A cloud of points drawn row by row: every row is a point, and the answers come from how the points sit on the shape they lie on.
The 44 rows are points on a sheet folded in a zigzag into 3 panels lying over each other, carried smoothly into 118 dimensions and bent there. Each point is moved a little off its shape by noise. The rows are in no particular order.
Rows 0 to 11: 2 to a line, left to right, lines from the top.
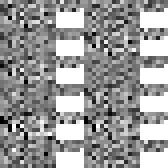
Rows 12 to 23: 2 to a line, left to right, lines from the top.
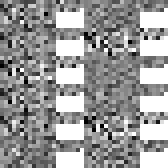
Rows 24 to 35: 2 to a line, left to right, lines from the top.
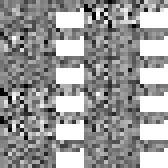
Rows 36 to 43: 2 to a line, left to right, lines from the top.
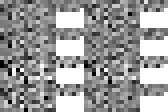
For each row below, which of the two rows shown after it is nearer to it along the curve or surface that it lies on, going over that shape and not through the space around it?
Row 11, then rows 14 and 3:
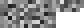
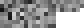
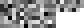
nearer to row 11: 3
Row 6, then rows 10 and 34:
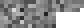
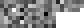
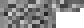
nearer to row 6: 34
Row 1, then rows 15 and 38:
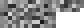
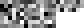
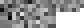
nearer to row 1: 15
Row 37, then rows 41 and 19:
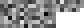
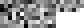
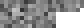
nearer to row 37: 41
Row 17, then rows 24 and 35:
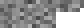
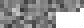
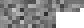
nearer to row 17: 24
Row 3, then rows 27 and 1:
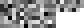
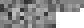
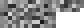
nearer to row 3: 1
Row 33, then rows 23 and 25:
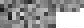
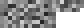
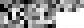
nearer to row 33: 25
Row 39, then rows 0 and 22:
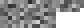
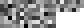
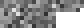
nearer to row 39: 22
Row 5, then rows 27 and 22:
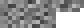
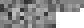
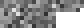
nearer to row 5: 22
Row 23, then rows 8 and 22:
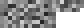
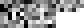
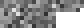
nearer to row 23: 22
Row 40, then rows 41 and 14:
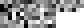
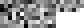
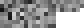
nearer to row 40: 41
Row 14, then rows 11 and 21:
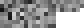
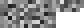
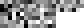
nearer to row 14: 21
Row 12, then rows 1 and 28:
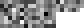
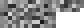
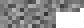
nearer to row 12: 1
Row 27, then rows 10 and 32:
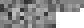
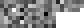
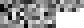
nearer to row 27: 32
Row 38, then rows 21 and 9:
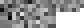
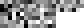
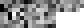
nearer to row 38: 9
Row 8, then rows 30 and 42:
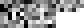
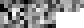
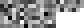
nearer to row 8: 30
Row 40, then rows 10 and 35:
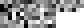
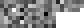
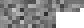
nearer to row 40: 35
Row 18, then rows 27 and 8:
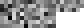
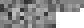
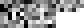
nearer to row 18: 8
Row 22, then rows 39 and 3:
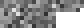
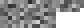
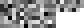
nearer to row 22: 39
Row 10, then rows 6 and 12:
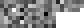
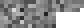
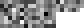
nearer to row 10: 12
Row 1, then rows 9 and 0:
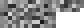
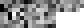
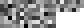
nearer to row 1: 0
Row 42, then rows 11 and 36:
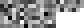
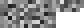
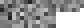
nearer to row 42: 11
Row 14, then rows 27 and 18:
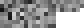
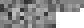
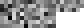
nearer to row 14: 27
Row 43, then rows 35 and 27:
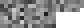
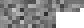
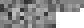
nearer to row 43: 35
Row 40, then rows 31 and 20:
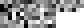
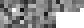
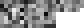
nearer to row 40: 20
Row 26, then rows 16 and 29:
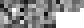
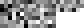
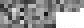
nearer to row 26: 29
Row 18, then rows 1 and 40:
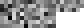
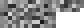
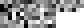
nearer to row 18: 40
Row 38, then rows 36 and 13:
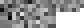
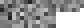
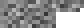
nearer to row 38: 36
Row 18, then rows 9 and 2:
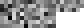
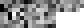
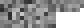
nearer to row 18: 9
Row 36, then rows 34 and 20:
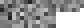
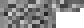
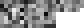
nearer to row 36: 20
